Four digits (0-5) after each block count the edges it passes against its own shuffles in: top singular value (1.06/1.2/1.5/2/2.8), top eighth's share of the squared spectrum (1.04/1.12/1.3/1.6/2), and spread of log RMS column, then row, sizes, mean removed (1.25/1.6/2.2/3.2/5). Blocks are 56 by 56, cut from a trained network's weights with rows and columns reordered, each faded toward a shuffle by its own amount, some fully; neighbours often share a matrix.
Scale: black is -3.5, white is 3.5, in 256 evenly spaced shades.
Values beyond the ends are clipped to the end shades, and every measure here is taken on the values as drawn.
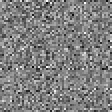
3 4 1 2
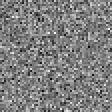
0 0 0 0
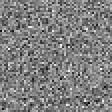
3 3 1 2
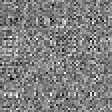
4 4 2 2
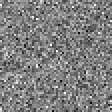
1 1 0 0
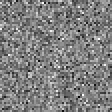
2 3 0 1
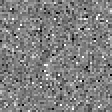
1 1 0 0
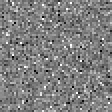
0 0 0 0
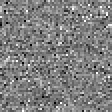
1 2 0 0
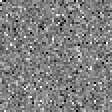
0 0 0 0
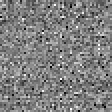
2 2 1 0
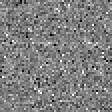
0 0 0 0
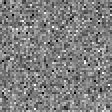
2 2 1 0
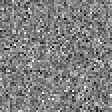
0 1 0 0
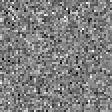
2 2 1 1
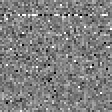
2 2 0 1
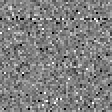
2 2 0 1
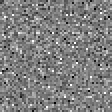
0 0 0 0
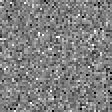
1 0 0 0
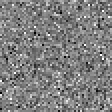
0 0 0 0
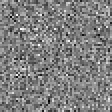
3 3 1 1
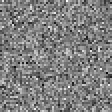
0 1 0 0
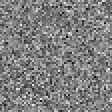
1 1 0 0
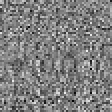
4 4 2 2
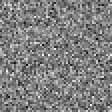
1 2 0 0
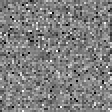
1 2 1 0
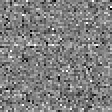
1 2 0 0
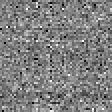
2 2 2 0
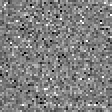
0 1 0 0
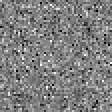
1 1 0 0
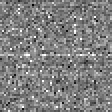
2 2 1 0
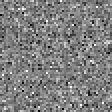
1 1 0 0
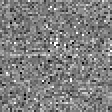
1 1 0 1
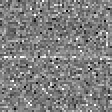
2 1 0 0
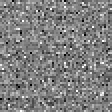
2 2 1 0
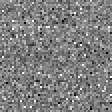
1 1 0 0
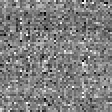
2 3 2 1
